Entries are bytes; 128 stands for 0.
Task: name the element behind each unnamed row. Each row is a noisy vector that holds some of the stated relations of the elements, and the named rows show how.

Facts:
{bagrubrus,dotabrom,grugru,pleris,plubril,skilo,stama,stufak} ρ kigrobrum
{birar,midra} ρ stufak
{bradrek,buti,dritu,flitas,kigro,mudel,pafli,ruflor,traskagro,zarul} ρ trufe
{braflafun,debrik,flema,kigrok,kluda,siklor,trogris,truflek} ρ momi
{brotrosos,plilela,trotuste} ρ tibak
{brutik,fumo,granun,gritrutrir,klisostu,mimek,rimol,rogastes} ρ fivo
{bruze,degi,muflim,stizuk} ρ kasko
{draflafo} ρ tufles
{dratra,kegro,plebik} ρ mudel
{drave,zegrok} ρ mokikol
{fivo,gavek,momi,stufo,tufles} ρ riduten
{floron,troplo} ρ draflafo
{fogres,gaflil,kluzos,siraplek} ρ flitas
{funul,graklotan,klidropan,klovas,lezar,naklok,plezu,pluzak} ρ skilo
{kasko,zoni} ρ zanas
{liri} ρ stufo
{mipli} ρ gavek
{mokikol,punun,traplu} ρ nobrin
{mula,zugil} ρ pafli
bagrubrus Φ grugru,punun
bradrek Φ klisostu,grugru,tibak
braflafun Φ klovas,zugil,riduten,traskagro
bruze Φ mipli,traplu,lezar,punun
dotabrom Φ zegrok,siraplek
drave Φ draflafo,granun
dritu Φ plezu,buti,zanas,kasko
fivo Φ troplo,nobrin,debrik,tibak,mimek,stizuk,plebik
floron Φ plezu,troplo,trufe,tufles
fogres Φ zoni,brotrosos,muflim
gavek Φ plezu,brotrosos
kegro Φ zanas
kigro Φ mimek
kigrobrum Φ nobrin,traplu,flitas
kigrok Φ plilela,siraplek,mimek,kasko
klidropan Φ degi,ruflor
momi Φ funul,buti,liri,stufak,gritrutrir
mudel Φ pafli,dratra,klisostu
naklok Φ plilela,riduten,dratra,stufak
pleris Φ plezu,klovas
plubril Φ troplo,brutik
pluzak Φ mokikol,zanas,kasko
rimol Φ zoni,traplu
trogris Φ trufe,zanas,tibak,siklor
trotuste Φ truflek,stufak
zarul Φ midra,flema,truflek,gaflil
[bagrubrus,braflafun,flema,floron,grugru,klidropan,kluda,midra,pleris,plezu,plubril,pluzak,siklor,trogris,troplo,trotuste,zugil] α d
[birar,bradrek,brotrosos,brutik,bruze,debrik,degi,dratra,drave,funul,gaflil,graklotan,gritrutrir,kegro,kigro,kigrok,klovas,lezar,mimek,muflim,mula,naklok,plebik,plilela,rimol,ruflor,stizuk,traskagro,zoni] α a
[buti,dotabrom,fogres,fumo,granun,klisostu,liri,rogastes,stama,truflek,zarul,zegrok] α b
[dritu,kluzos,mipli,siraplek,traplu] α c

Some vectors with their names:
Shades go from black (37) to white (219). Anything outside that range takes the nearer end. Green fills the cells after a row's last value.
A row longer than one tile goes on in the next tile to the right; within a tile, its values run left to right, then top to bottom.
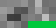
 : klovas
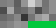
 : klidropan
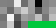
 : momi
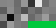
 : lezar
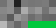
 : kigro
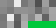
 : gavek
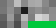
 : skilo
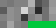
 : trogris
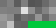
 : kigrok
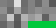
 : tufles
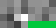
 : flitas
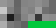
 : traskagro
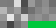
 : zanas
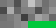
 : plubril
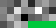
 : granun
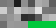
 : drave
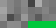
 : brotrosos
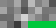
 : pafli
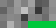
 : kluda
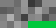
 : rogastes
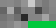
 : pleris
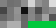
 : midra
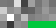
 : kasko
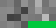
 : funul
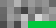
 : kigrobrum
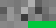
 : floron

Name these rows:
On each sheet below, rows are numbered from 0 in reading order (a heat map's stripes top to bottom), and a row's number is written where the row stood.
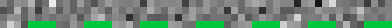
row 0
flema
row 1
stama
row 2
gritrutrir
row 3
mula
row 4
bagrubrus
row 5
zarul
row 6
debrik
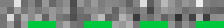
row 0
stufo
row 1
naklok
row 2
trotuste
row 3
zugil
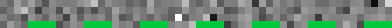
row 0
siklor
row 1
grugru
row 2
plilela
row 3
fivo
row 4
mipli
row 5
kluzos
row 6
truflek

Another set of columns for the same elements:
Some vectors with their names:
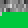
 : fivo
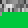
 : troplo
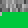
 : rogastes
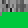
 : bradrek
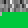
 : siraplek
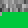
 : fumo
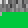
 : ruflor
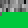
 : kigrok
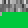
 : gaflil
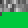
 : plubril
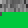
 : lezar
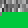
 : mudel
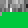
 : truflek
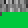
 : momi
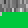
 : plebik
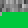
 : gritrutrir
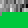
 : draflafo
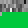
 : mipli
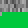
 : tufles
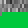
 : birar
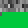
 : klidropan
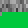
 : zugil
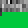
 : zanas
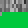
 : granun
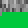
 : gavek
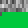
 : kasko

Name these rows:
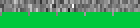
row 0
braflafun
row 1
stufak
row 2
trotuste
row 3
riduten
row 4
stufo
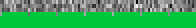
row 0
klisostu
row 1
plezu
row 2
zarul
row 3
traplu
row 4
rimol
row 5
zegrok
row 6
brotrosos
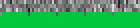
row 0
midra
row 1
buti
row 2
pleris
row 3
liri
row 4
drave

